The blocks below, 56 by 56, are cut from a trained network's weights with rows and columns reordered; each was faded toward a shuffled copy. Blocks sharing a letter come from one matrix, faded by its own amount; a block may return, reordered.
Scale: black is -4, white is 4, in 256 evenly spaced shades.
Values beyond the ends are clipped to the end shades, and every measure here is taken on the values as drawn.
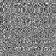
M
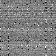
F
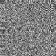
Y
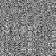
M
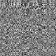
M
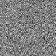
Y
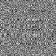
M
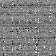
F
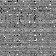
F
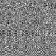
M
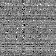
F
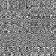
M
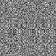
M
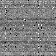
F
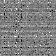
F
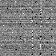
F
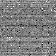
F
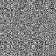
M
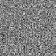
Y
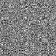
Y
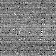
F
